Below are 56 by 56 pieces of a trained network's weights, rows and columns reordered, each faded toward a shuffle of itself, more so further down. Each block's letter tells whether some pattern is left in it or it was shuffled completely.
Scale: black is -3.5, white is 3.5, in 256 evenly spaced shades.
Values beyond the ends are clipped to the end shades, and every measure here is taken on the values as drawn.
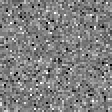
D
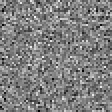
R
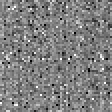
R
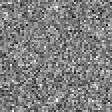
D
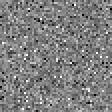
D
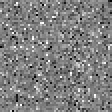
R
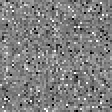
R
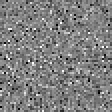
D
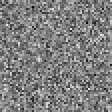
D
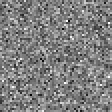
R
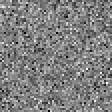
D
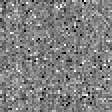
R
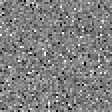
D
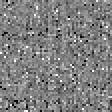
R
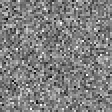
D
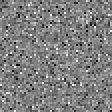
D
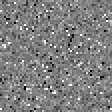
D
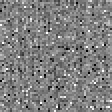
R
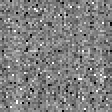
R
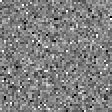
D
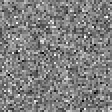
D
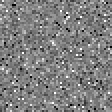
D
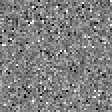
D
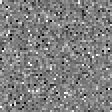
D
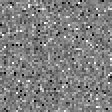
D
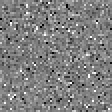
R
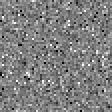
D
